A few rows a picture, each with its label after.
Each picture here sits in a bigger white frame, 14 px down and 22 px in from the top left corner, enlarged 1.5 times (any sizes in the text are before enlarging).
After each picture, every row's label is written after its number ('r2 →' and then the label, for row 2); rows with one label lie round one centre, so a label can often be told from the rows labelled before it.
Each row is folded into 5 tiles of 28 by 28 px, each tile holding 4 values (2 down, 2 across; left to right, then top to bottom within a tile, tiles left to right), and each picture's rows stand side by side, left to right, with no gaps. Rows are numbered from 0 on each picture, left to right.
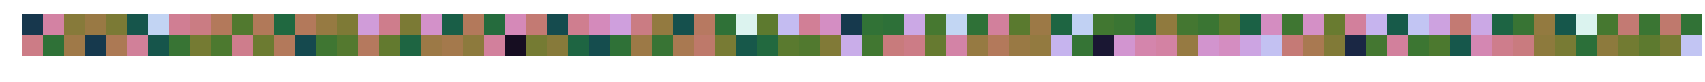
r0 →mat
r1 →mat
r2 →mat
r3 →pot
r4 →pot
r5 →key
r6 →mat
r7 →pot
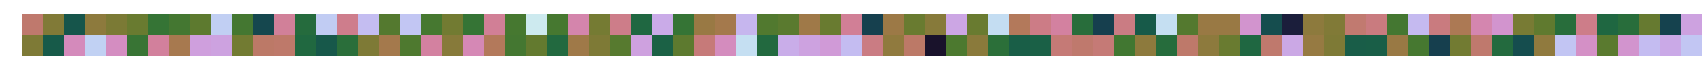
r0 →key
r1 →pot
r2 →pot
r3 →key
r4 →mat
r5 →pot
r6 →mat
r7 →key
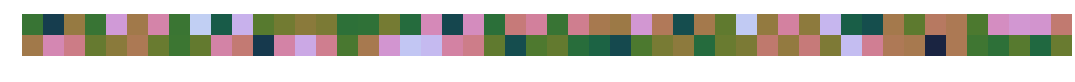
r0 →pot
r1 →key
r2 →mat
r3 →pot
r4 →mat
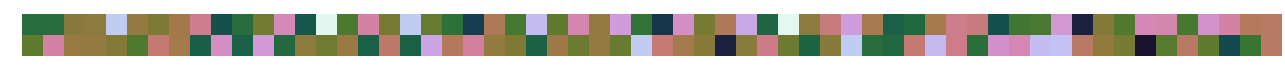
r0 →pot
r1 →pot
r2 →pot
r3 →mat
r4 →key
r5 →mat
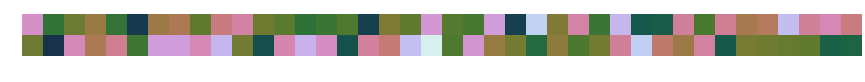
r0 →key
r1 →key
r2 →pot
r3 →mat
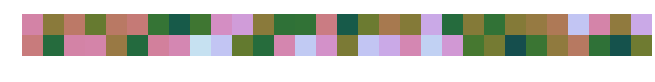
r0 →key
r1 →key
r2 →mat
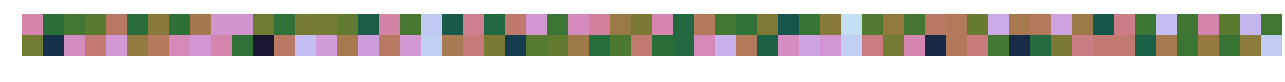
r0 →key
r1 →key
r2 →mat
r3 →key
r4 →mat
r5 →pot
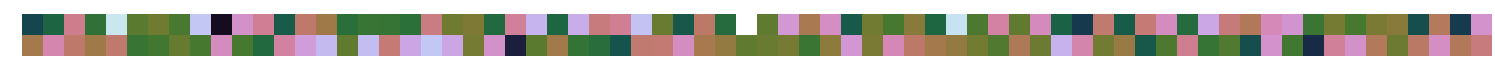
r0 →pot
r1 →key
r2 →mat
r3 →pot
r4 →pot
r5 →mat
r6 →key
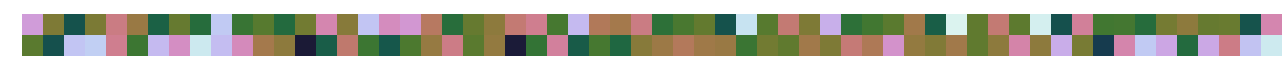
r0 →key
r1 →mat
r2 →mat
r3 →pot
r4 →pot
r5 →key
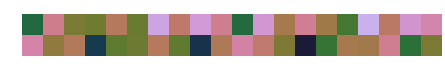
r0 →mat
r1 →mat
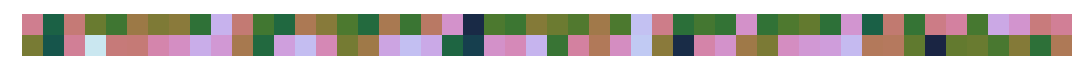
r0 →key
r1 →key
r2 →key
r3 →key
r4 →mat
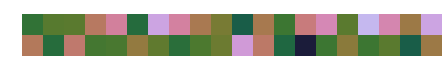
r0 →mat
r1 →mat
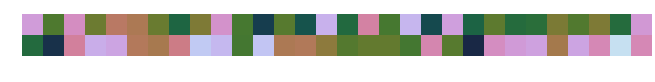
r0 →key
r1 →pot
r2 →key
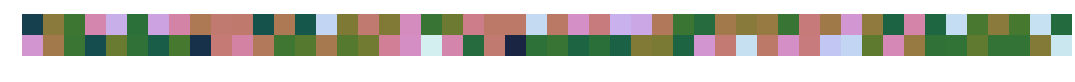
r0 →mat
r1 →pot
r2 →mat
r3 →key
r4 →pot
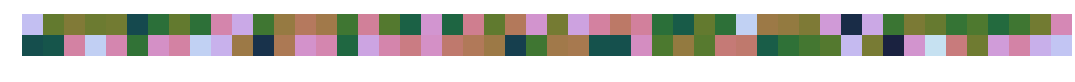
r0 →key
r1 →key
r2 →mat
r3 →pot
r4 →key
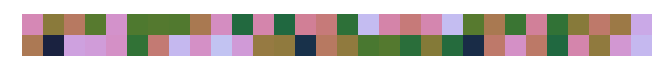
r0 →key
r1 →mat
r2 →key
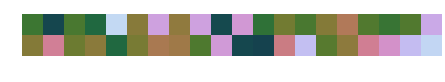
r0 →pot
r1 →key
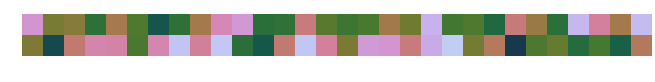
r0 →key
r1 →key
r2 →mat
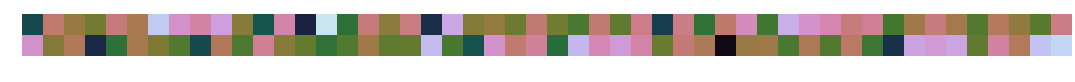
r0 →mat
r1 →pot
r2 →key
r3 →mat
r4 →key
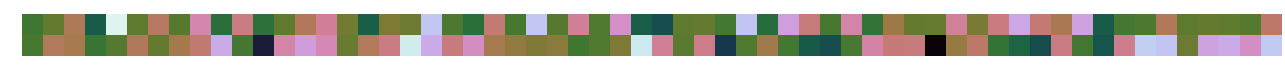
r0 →pot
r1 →key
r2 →pot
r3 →mat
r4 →mat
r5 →key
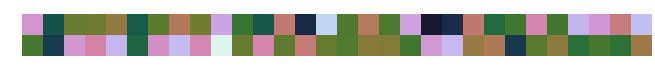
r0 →key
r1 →pot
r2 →mat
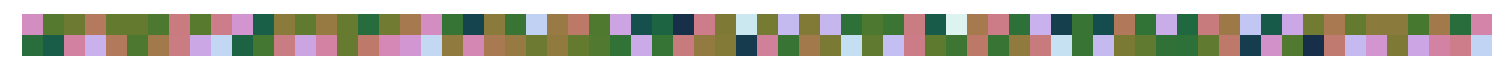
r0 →key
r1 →key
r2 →pot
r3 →pot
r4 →pot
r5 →pot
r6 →key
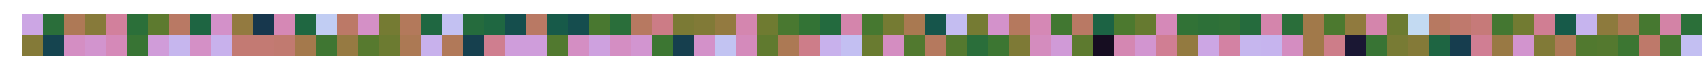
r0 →key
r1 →pot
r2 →key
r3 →key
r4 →pot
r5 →key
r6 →mat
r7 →pot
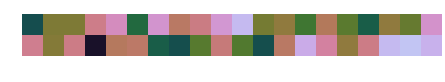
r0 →mat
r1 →key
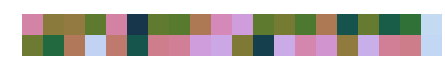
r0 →key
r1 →key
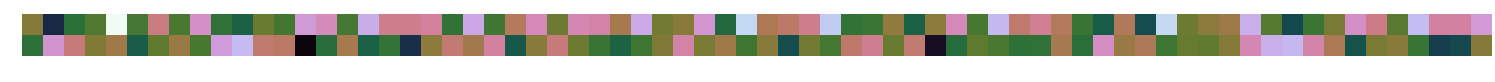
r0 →pot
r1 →mat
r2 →mat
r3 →pot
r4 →mat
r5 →pot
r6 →mat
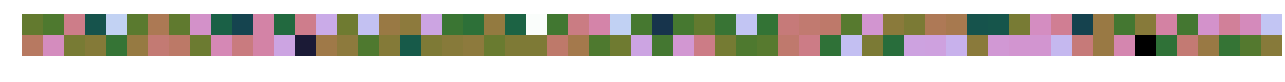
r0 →pot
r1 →mat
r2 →pot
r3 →pot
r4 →key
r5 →mat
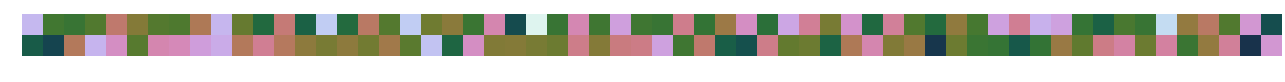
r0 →key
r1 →pot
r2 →pot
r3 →mat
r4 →mat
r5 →pot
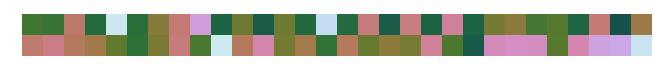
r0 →pot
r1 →pot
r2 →key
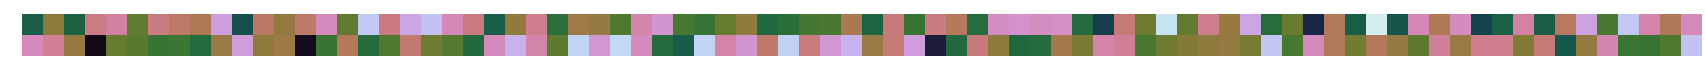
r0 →mat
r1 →mat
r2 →key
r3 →key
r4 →mat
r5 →pot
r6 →pot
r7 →mat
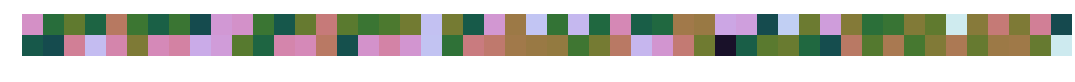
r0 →key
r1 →key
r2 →pot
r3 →mat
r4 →pot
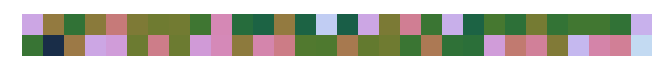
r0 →key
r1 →pot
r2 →key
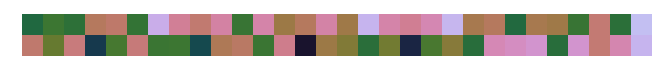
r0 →mat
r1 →mat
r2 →key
